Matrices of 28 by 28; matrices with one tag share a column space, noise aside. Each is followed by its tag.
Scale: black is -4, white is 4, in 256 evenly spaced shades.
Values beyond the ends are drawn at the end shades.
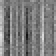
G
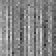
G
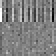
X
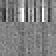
X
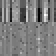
X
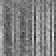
G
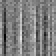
G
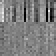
X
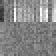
X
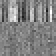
X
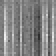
G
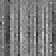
G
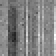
G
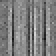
G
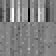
X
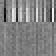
X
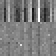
X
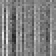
G
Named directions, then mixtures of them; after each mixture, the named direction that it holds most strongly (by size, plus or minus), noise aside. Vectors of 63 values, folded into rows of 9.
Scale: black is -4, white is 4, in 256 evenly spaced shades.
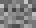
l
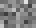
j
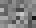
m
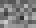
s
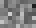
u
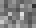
u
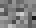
m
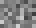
u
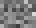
l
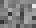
u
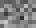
s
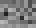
s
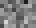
j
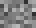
l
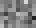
j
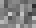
u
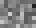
u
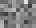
j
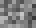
m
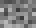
s
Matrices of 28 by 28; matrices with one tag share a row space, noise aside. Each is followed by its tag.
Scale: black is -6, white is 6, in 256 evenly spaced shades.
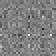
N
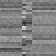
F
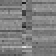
F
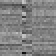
F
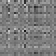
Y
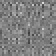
N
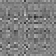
Y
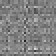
Y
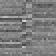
F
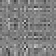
Y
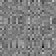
N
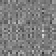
N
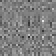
N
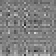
Y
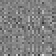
N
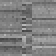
F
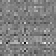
Y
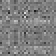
Y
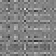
Y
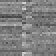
F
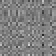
N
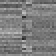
F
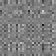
N
